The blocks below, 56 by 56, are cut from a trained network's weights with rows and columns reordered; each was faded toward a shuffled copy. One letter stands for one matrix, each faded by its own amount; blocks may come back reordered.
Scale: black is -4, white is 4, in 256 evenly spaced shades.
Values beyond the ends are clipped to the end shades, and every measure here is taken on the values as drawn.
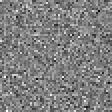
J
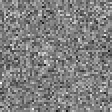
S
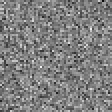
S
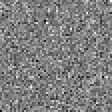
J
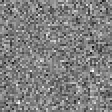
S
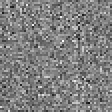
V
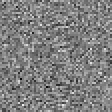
S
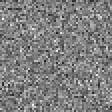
J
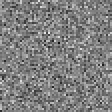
S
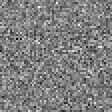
J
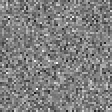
S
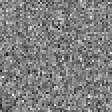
S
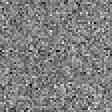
V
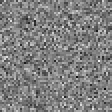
S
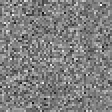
V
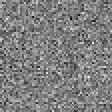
S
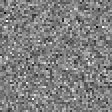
J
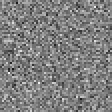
S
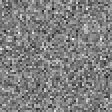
S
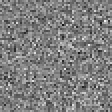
V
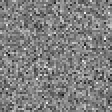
S
